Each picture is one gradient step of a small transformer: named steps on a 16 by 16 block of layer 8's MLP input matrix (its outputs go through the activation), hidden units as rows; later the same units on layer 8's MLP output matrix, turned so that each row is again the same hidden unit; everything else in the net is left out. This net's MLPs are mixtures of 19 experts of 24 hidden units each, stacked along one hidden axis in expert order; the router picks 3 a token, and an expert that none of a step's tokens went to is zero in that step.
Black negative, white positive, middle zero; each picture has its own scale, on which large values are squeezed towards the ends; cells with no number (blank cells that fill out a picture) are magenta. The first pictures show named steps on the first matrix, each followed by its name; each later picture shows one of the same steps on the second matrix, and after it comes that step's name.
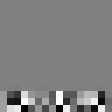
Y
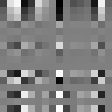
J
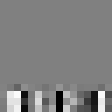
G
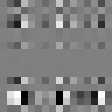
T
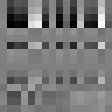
J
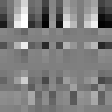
J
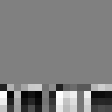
Y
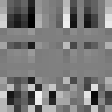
T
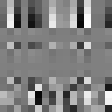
T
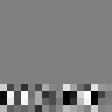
G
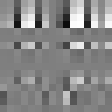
J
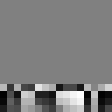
Y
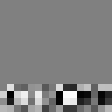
G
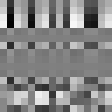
T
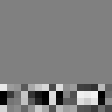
G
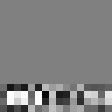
G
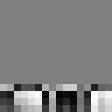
Y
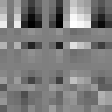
J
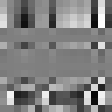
T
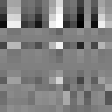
J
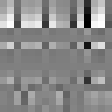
J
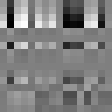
J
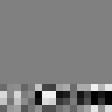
G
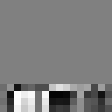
Y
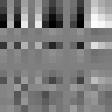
J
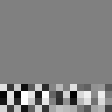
G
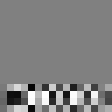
G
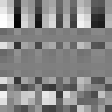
T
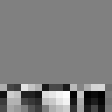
Y
